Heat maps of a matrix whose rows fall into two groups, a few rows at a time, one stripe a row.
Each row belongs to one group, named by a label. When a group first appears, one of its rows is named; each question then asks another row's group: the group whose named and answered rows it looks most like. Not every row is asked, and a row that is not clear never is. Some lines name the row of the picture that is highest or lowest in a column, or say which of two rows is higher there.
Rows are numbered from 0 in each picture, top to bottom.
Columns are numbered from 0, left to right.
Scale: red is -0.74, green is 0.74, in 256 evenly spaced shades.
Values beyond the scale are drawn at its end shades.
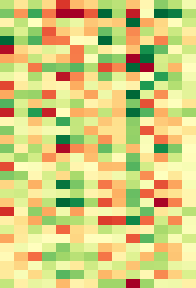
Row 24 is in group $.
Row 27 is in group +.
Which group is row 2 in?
$
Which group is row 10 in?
$
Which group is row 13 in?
+
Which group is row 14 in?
$
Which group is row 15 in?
+
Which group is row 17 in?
$
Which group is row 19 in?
$
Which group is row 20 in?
+
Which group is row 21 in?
$
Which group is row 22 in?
+
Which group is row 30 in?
+
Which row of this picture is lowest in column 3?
12
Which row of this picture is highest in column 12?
1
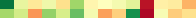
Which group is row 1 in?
$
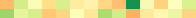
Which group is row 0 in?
$
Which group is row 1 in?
$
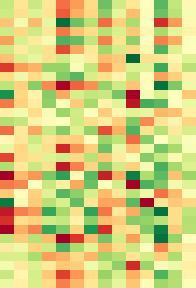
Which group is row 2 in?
+
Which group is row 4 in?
+
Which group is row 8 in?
+
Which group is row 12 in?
+
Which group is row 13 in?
$
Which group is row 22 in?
$
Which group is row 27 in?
+
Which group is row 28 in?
$
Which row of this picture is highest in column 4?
2
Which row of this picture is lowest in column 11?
2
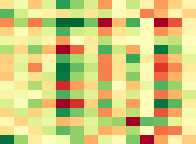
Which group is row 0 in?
+
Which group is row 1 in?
$
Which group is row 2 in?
+
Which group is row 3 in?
+
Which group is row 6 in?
+
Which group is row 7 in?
+
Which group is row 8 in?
+
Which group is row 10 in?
+
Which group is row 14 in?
+
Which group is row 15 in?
$
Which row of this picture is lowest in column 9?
13
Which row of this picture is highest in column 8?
13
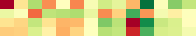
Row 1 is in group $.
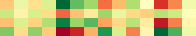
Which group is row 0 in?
+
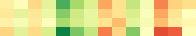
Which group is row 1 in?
+
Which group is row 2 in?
+
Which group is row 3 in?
+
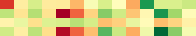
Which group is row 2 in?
+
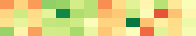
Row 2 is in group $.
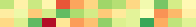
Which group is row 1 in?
+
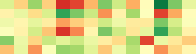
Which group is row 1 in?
+
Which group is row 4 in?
$
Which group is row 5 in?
+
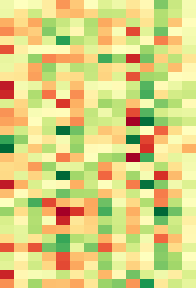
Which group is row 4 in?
+
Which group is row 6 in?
$
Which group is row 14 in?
+
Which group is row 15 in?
$
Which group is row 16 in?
$
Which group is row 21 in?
+
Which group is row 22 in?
$
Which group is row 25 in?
$
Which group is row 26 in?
+
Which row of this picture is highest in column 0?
16
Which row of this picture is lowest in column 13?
16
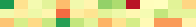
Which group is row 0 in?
$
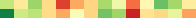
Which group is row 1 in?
$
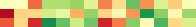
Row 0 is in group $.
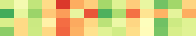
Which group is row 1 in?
$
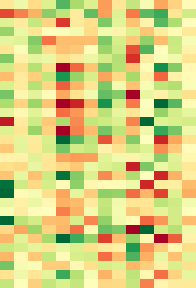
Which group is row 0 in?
+
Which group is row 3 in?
$
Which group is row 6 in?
$
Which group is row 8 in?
+
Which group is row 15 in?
+
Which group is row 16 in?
+
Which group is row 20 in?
$
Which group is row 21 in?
$
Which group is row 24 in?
$
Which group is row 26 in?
+
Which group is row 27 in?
$
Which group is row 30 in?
+
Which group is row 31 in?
$
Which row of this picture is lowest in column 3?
4
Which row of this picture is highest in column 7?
11
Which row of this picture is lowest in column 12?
26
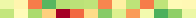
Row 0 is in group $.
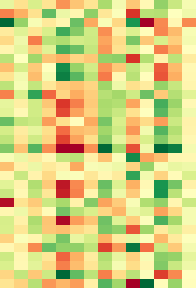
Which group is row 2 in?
$
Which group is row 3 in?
+
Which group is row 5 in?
+
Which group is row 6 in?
$
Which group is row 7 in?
+
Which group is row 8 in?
+
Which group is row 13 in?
$
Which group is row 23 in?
+
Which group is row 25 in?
$
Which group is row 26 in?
+
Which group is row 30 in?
+
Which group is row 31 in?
$
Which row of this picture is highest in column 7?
16
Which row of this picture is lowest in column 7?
27
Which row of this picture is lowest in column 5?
16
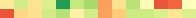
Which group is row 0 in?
+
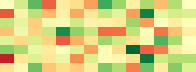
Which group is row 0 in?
$
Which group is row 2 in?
$
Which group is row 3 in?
+
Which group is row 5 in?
$
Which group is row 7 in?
$
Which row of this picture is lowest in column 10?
5
